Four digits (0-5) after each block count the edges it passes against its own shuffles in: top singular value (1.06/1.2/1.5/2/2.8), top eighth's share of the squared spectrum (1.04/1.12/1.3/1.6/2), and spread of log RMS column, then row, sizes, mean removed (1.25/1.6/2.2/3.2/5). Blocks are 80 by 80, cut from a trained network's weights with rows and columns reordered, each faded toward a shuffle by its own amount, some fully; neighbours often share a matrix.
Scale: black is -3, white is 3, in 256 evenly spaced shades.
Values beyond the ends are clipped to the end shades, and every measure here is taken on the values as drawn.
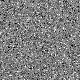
0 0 0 0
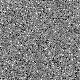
0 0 0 0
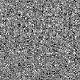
2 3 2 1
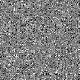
2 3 2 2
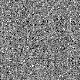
2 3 1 2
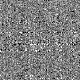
2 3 1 2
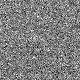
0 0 0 0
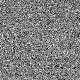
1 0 0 0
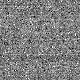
1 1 0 0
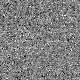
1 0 0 0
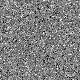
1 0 0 0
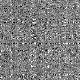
3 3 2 3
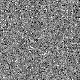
2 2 0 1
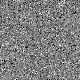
1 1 0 0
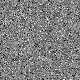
0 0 0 0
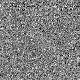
2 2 0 2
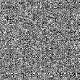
3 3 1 2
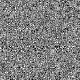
3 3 1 2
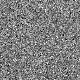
0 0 0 0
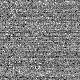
3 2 1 0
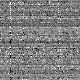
4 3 2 2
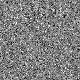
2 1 0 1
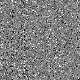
2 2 2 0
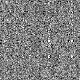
2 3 1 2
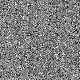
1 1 0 1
